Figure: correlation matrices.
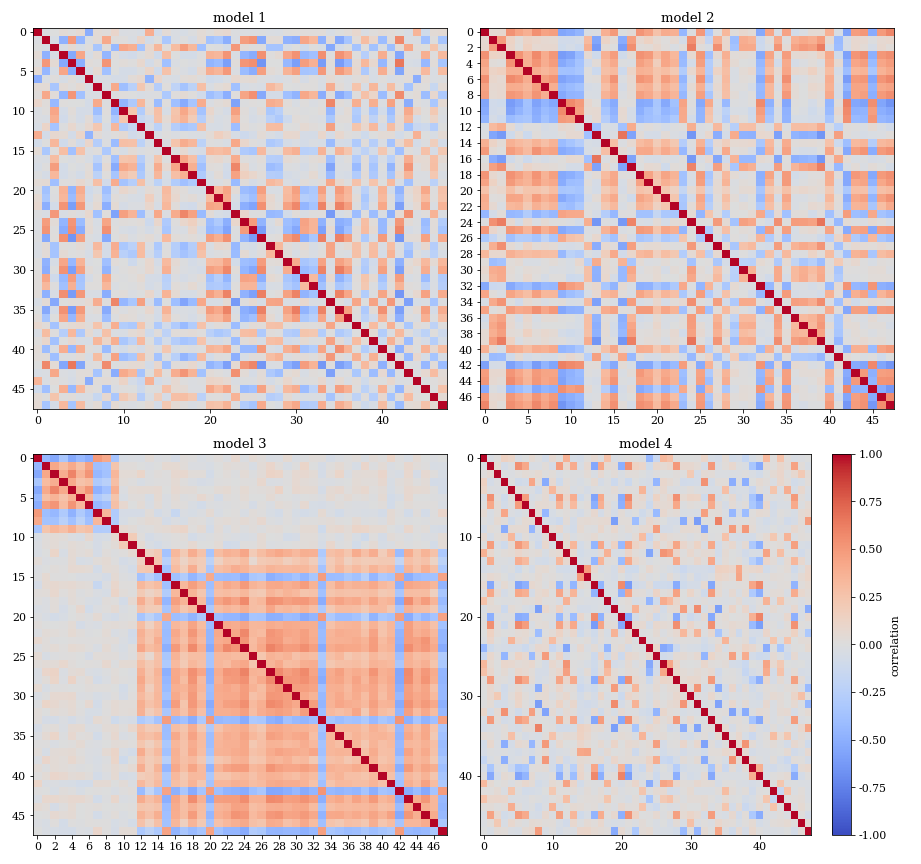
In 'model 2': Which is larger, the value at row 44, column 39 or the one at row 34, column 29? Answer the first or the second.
the first
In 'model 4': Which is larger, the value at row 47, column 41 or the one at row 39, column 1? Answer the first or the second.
the first
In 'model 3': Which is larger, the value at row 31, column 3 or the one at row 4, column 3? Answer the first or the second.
the second
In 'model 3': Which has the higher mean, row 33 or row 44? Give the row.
44
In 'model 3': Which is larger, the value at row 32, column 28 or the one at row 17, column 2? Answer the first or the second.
the first
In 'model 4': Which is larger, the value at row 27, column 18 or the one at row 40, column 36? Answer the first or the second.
the first
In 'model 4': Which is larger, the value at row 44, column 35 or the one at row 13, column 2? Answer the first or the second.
the first
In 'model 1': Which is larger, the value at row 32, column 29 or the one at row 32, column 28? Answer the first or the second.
the second
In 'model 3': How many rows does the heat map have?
48
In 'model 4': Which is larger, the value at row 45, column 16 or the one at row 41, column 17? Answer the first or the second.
the second
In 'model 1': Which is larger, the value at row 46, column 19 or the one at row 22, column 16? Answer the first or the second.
the second
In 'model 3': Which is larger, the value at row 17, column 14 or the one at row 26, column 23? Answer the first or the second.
the second
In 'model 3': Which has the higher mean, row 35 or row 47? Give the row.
35
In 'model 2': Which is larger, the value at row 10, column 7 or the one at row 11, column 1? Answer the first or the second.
the second
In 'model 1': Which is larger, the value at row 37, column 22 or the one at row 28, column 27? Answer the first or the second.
the second
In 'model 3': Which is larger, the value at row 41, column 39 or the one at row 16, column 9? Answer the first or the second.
the first
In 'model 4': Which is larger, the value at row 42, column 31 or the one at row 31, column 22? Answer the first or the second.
the second
